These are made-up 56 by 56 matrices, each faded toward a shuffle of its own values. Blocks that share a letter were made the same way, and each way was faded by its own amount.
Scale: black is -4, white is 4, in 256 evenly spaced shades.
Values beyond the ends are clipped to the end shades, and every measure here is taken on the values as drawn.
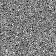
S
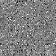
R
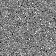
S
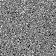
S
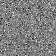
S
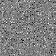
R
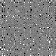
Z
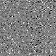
R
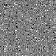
R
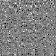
R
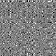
Z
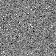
S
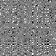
Z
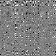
Z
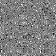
R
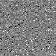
R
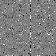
Z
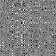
Z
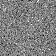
S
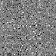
R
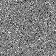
S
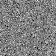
S
